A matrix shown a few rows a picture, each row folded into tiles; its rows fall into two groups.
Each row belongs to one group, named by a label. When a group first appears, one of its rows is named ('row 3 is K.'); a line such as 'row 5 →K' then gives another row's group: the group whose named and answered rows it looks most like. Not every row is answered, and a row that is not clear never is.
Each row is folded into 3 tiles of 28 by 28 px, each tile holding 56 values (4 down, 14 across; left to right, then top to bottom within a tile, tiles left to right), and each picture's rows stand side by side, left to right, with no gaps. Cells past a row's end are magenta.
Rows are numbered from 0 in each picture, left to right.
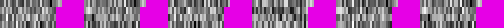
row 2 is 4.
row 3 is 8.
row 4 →4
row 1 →4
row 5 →4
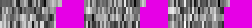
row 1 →4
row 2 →4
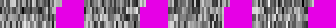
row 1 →8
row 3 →4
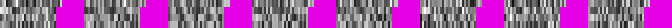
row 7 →8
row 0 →4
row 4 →8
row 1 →8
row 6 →4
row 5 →4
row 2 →8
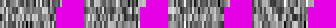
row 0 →4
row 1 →8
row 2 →4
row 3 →8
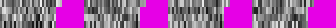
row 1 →8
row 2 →8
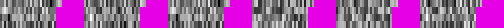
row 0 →4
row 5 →4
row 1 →4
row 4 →8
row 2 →4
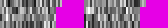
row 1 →4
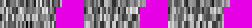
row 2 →8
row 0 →4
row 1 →8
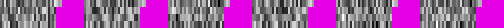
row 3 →8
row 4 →4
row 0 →8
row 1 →8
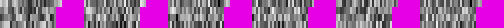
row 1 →4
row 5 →4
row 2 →4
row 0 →8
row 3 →4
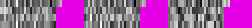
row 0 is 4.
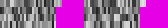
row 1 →8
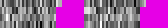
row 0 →4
